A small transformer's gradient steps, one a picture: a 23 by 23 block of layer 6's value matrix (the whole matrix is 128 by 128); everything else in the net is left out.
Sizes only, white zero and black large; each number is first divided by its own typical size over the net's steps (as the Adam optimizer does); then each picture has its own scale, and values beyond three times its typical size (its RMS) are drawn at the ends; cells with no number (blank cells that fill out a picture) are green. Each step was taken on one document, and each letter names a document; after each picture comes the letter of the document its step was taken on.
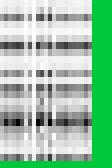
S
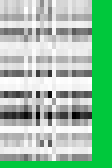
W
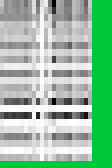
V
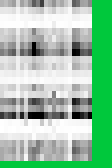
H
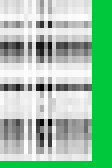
S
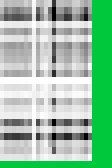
V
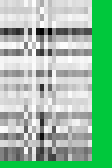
S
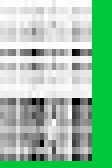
H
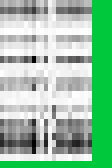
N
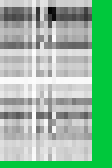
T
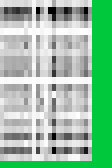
V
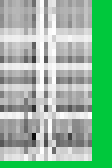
N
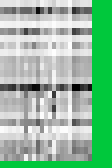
W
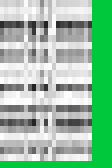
N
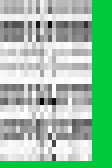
W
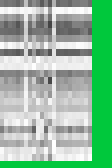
N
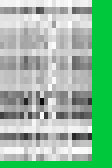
W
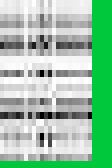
S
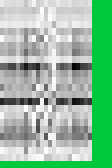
W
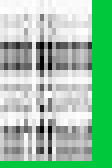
S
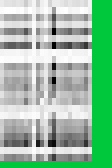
T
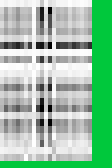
S
